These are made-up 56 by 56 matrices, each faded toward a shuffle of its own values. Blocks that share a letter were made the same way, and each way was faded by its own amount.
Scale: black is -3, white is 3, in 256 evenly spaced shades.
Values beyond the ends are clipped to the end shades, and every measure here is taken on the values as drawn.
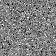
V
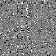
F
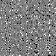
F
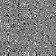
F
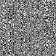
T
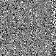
T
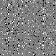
F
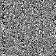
T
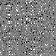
F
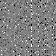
F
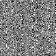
T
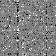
F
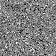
V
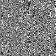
T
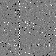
F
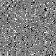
F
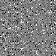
F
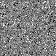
V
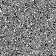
V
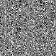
T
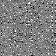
F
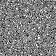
V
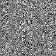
T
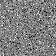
V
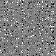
F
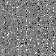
F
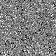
V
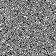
V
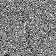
V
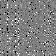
F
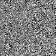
T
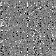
F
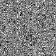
T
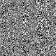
T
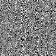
T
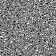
V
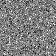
V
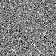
V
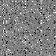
F
